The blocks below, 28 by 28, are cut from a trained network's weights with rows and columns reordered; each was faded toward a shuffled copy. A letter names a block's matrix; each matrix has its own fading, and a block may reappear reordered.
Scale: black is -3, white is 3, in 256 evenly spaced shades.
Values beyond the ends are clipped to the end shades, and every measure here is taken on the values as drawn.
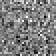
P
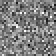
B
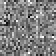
B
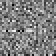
P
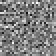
P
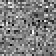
B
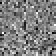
P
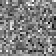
B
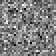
B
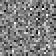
B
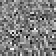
P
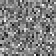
B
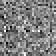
P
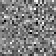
P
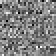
P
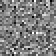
P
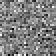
P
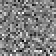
P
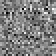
P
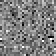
B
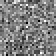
B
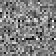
P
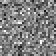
B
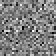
P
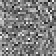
B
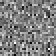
P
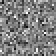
B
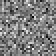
B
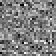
P
